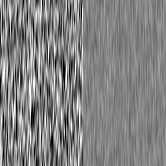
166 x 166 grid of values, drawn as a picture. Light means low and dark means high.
The right part is calmer, past a seam about 50% of the way across. The grain runs up and down. There is no overall slope. The distribution is heavy-tailed on both sides.
